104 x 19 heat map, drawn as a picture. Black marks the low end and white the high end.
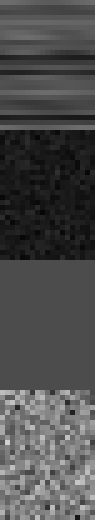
It is made of 4 by 1 panels. Panel 1,1: low, streaked across. Panel 2,1: very low, fine-grained, faint in contrast. Panel 3,1: low, flat. Panel 4,1: middling, fine-grained, strong in contrast.
